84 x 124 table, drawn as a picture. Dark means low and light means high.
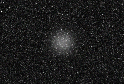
Slope: none. Histogram: skewed, a long tail of high values. Bumps: one, in the centre. Odd rows or columns: none. Seam: none. Ninth with the highest average: centre. Average level on the scale: 10%. Stripes: none.
